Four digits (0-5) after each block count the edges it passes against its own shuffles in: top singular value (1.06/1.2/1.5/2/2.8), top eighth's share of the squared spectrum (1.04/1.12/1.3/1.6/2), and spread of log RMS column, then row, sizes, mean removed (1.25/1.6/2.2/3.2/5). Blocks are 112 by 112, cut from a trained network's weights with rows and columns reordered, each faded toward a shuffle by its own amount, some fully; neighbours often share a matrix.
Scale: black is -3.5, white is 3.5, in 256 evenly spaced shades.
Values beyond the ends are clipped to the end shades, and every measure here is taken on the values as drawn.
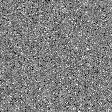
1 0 0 0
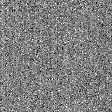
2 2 0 1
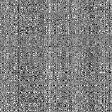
4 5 2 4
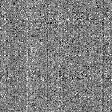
3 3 1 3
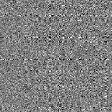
4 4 3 3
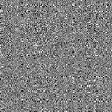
4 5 3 3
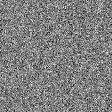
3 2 1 0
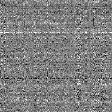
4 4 3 2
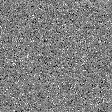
0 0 0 0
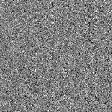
3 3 1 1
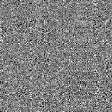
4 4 2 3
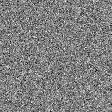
2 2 0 0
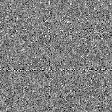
3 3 2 2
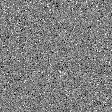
0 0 0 0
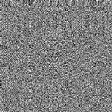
4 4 2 1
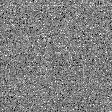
1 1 0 0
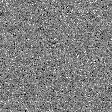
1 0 0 0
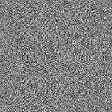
4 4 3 2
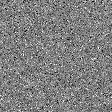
0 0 0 0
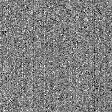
3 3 1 2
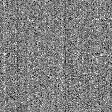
2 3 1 2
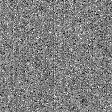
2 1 0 0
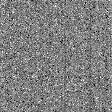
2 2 0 1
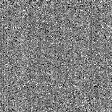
2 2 0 2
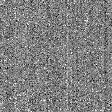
2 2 1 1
